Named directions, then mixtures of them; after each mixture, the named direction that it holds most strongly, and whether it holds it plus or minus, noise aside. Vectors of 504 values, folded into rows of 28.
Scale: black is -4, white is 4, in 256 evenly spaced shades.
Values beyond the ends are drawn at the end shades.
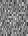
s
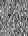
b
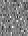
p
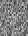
s, plus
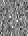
p, plus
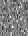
p, plus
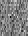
p, minus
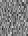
s, minus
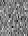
b, plus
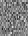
s, minus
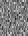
s, minus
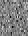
p, minus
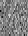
b, minus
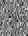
s, minus
